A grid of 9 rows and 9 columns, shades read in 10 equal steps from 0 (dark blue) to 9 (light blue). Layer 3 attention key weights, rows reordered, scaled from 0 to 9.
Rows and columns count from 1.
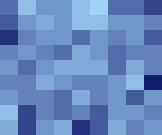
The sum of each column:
45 43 53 50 52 52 48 50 37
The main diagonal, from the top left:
4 6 6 4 7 5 6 6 6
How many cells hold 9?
1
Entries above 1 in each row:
9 9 8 9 9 8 9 9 8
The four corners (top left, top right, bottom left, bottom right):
4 2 7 6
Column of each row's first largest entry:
6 5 3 5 4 8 5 1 1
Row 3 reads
1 5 6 6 4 6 5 6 3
